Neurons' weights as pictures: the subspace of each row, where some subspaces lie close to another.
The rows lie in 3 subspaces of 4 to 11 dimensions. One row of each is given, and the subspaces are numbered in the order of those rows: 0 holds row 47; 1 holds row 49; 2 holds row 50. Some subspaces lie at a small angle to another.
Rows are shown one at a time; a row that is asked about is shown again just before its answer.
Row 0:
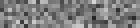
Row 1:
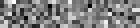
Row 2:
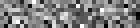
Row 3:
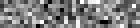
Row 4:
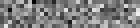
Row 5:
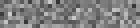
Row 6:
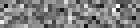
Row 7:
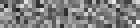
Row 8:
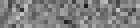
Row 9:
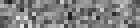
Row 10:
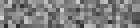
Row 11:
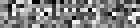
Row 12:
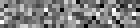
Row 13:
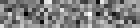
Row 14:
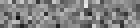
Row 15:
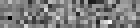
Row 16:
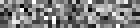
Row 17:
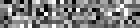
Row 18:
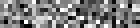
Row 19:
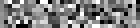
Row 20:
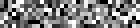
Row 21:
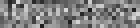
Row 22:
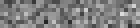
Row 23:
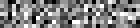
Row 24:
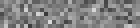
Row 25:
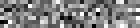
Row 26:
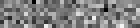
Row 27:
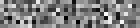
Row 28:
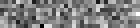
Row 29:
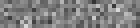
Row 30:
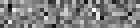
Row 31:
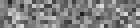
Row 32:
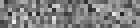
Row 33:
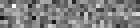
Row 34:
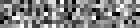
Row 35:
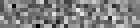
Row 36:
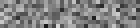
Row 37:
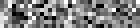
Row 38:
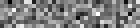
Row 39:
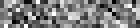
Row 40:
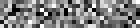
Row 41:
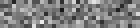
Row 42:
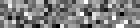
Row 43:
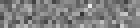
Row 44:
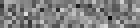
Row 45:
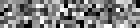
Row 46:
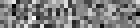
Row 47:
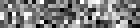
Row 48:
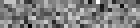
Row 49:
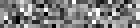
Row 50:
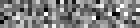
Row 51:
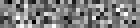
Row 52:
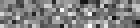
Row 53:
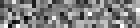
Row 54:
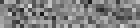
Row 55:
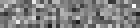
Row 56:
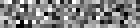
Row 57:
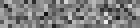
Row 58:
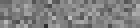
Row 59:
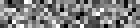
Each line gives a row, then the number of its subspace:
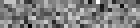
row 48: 1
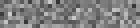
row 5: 0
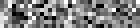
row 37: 1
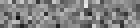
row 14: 0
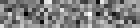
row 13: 0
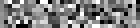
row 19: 1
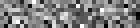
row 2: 1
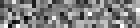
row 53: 0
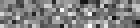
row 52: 0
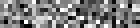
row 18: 0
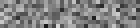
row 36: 2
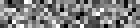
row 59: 1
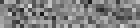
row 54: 1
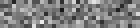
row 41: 0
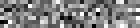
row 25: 1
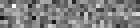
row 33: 1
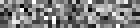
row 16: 1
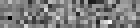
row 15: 0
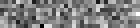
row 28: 1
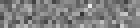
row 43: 0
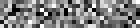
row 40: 1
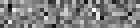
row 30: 1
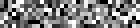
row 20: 1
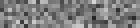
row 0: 0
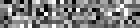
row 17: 2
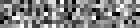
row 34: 2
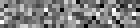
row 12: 2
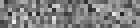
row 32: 1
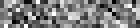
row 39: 1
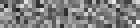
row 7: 1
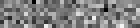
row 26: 0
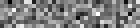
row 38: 1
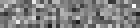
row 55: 1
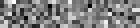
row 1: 0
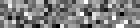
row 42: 0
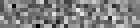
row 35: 0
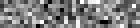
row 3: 0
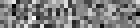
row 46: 1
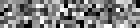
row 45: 1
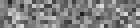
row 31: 1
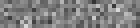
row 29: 0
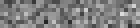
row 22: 0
